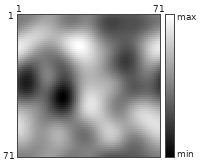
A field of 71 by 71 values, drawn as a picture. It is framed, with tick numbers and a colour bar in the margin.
Lone odd cells: none. Ninth with the lowest average: middle left. Slope: none. Odd rows or columns: none.
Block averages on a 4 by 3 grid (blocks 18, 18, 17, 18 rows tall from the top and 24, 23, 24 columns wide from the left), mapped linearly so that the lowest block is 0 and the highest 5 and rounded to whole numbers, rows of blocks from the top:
5 4 1 / 0 4 1 / 0 4 3 / 4 3 4
